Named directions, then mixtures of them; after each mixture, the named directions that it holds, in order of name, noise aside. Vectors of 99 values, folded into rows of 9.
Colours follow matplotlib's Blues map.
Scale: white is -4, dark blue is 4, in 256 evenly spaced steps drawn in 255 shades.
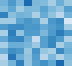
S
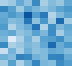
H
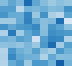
H, S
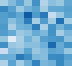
H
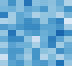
S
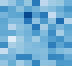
H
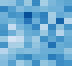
H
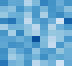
H, S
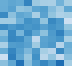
S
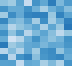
H, S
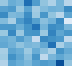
H, S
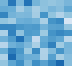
S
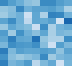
H, S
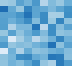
H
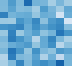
S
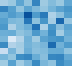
H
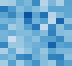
H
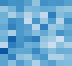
H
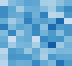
H, S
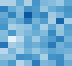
H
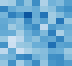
H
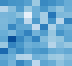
H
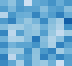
S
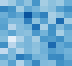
H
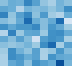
H, S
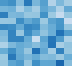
S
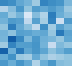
H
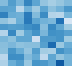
H, S
